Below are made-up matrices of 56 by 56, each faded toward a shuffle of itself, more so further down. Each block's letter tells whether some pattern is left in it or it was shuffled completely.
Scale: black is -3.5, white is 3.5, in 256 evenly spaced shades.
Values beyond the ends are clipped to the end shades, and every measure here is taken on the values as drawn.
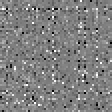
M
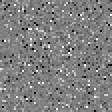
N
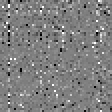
M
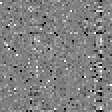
M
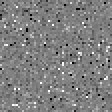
N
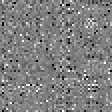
M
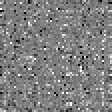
M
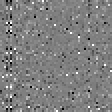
M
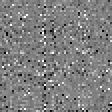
M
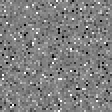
N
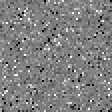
N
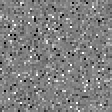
N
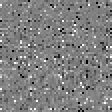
M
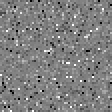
N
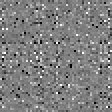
M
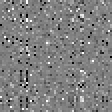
M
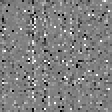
M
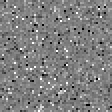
N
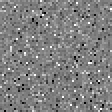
N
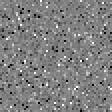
N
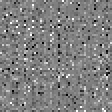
M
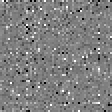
M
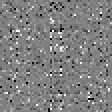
M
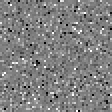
N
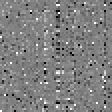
M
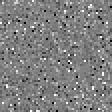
N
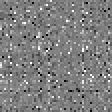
M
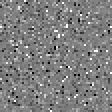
N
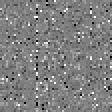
M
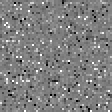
N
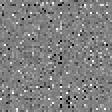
M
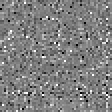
M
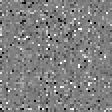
M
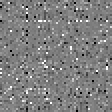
M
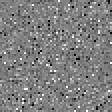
N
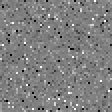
N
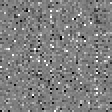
M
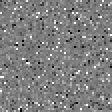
N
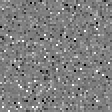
N
